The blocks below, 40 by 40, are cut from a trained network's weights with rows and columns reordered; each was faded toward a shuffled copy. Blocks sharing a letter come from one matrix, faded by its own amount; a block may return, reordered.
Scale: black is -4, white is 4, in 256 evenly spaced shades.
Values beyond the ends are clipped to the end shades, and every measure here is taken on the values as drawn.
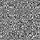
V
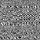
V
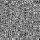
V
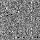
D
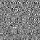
V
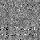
D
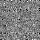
D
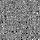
D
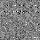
D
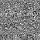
V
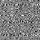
V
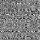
V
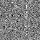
D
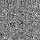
D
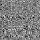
V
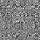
V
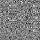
V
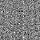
D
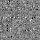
D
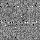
D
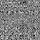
V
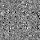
D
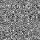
V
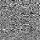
V
